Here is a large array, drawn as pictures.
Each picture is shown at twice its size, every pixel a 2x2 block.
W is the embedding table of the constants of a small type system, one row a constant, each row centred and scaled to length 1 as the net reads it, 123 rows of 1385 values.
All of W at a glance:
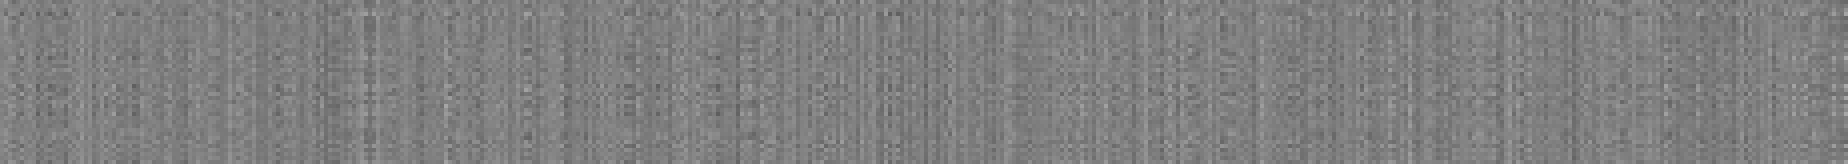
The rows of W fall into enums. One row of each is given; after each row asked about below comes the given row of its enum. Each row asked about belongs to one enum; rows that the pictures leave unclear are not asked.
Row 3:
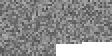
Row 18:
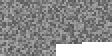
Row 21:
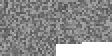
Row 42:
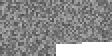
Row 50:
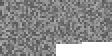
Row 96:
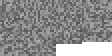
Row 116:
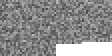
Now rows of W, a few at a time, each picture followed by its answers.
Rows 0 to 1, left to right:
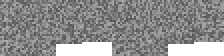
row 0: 18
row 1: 96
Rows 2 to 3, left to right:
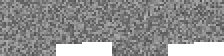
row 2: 18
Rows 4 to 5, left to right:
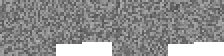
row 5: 21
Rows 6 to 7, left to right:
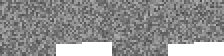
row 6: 42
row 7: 3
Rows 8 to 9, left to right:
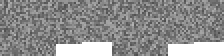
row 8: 21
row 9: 42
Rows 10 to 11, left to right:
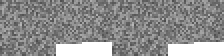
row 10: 42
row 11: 42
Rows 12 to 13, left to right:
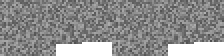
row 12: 18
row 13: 18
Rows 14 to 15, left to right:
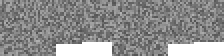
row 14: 96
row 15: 50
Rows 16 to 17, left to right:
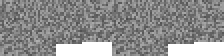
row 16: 96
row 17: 96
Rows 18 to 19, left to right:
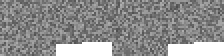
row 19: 21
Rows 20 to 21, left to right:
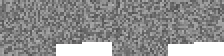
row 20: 96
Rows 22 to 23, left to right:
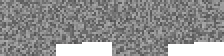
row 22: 18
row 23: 96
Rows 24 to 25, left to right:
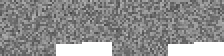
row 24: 3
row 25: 21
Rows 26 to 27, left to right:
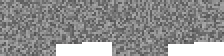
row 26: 18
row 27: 96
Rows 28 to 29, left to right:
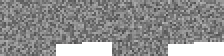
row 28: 18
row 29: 116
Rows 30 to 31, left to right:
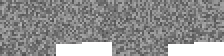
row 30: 42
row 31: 96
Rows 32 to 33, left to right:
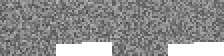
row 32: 116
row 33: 50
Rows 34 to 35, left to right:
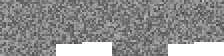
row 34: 18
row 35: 3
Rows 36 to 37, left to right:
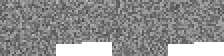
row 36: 116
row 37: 21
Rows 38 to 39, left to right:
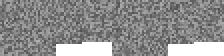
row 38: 96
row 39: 21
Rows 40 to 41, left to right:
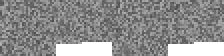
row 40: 50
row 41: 21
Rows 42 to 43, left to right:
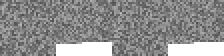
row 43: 50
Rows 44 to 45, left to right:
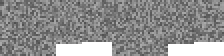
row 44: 50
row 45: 96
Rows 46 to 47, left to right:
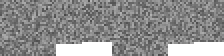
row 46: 3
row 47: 50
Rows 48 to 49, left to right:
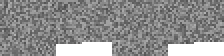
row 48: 21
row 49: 18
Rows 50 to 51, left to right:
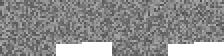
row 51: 3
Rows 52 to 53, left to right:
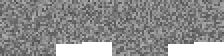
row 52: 3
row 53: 96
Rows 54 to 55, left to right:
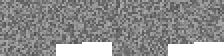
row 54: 18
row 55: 21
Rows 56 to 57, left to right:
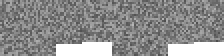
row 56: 96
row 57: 42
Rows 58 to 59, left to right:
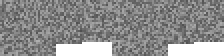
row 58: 96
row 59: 18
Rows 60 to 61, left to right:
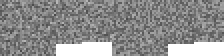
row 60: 116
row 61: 96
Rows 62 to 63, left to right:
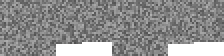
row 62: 18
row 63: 50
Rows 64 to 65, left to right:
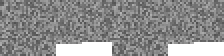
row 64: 50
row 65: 50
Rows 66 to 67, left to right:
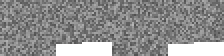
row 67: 42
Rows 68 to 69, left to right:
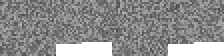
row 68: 42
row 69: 21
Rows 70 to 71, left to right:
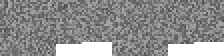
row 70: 21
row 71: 18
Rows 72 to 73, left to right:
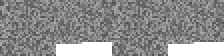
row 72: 50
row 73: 50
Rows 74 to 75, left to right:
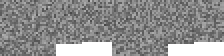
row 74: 3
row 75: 96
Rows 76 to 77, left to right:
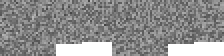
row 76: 3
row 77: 96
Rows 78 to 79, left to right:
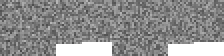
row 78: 116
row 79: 50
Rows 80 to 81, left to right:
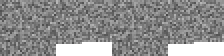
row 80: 116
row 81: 116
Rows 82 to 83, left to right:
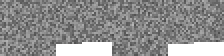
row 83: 42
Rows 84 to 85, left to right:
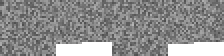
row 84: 50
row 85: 42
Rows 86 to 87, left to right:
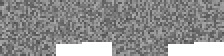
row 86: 50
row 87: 96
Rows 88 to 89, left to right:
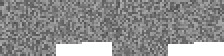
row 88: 50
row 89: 21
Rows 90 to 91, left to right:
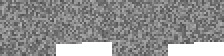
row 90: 42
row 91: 18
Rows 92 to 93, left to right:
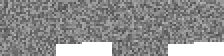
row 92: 21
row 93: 116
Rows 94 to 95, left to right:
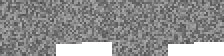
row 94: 42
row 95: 18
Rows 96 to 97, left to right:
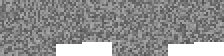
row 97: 18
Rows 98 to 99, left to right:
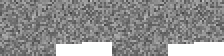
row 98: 3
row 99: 3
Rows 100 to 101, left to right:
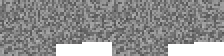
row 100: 96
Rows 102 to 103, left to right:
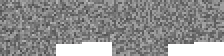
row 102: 116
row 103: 96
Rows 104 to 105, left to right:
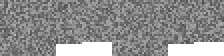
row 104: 21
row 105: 18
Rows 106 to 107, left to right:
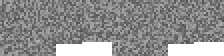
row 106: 96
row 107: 18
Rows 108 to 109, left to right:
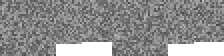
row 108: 42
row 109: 3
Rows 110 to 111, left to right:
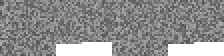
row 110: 50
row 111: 18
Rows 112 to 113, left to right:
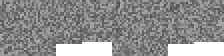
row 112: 96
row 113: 21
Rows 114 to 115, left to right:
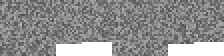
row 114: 42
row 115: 18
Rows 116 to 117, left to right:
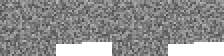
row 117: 116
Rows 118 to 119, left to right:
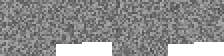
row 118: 18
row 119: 21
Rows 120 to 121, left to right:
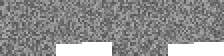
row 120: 50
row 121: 42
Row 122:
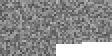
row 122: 116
